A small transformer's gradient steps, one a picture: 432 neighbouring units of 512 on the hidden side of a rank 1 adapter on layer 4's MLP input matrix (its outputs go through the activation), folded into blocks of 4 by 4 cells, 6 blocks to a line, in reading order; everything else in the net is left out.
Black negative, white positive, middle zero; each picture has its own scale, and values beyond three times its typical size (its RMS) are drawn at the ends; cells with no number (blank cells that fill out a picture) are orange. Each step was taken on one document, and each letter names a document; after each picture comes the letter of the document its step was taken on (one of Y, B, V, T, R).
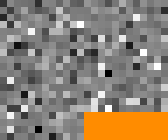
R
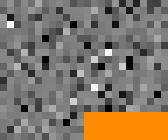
R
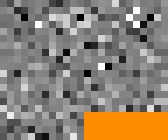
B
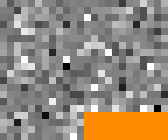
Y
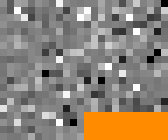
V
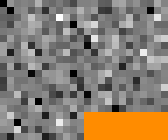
R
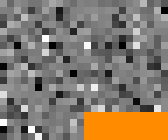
Y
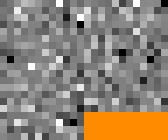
V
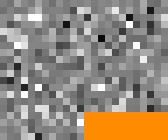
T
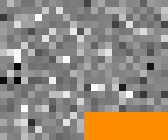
T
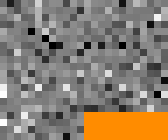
Y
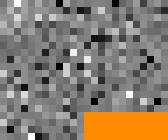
B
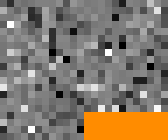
Y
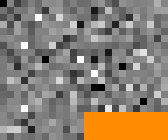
R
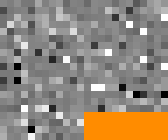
T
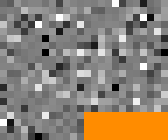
B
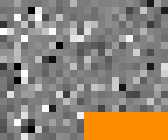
T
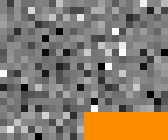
B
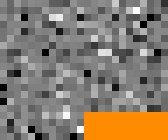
B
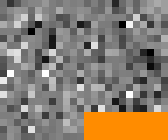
Y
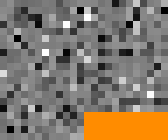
V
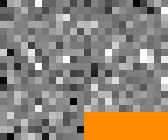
R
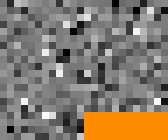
B
